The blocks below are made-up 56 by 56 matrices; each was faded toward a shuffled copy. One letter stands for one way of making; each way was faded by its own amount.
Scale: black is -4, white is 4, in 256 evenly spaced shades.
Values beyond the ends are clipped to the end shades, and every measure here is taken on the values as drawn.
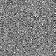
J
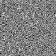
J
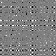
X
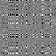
X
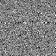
J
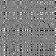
X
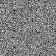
J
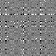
X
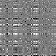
X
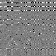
X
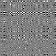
X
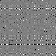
X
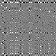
X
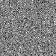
J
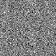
J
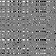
X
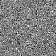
J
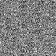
J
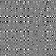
X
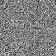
J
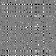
X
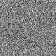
J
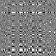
X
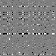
X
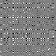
X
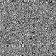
J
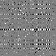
X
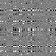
X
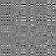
X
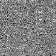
J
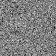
J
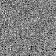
J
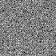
J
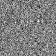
J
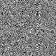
J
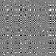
X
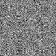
J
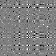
X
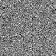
J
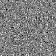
J
